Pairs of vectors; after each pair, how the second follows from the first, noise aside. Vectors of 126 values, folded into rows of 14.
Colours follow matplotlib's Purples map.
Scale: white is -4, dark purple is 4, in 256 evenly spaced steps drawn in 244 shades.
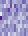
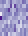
copied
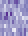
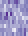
copied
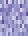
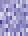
reversed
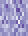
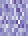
copied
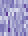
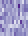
reversed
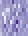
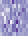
copied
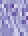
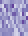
copied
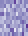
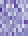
reversed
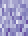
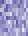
reversed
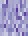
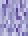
copied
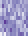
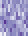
copied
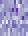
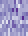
copied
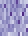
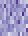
copied
